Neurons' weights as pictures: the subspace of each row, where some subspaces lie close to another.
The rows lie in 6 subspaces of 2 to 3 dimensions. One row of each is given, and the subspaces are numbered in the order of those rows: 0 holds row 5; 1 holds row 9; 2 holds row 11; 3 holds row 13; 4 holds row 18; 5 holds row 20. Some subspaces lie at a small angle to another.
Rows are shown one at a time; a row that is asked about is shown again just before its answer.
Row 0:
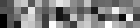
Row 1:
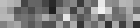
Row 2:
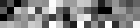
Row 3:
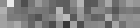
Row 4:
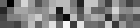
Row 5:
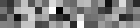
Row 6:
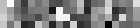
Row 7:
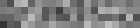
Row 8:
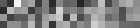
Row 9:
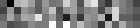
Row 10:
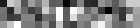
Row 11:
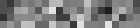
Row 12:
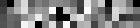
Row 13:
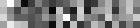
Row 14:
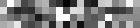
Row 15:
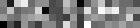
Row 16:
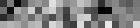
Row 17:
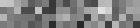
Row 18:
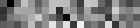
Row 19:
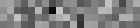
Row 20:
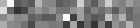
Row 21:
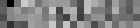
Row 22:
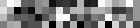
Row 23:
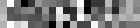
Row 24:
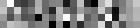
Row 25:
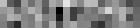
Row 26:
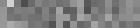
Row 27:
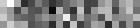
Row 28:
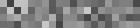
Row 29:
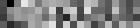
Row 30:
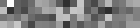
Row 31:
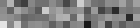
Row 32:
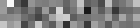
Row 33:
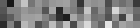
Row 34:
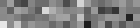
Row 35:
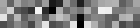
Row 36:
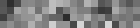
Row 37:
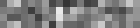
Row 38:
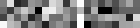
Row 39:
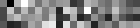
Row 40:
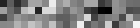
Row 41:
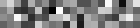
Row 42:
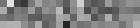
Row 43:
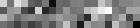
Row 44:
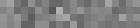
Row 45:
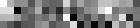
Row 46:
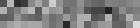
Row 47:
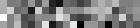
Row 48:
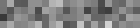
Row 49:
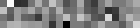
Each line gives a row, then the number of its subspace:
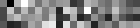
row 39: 3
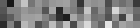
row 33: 2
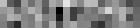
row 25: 5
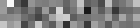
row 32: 2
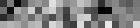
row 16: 4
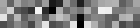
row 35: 0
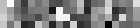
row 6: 2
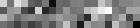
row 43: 1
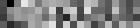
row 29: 3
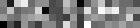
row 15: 2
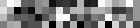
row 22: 5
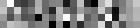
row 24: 1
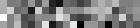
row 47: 0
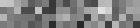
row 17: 1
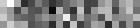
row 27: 3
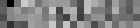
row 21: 3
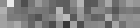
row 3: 4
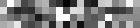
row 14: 5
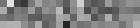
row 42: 4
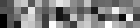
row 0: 0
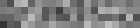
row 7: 0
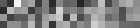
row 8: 5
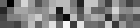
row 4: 4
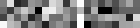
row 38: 0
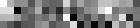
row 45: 5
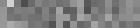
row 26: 3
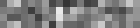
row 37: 5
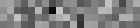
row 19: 0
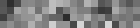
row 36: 4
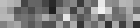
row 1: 3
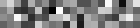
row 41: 0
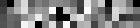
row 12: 2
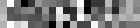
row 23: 3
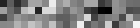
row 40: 1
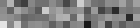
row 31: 2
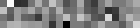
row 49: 1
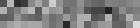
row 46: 1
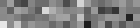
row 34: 2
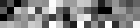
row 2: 4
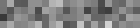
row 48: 2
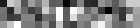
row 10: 5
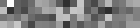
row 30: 5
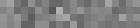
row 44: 0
